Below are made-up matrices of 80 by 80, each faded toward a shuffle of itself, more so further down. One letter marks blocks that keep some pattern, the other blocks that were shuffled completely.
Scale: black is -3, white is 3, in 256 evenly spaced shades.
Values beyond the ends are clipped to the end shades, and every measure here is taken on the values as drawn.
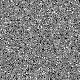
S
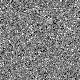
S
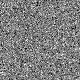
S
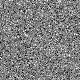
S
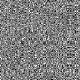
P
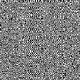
P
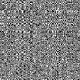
P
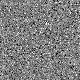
S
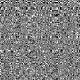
P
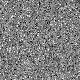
S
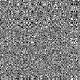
P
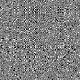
P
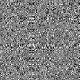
P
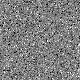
S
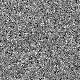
S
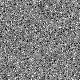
S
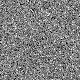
S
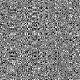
P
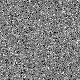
S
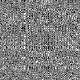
P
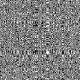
P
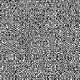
P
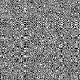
P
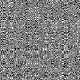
P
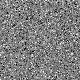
S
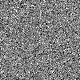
S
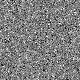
S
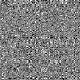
P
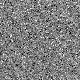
S
